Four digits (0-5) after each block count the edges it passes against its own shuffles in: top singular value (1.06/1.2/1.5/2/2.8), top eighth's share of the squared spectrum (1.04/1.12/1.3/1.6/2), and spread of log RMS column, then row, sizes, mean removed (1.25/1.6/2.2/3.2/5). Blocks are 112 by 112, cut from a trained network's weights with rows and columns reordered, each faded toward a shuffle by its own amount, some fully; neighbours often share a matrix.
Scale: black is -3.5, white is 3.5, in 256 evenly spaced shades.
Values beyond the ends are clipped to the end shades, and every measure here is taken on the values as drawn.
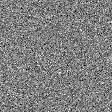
2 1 0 0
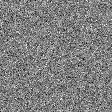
0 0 0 0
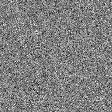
3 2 0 1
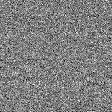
3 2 0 1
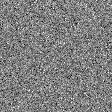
0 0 0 0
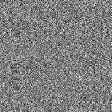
4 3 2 2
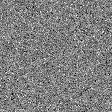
0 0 0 0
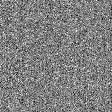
3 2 0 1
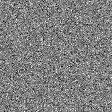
1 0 0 0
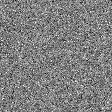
0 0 0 0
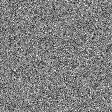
0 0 0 0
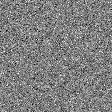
1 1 0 0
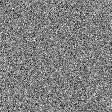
2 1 0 0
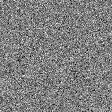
1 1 0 0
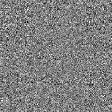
3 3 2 2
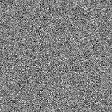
4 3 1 2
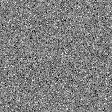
1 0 0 0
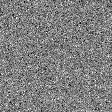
2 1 0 0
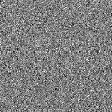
4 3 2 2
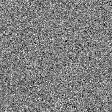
2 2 1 1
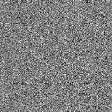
3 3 2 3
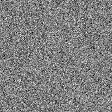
2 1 0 0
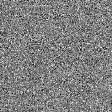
3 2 0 2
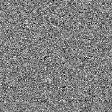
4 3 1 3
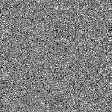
4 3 1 1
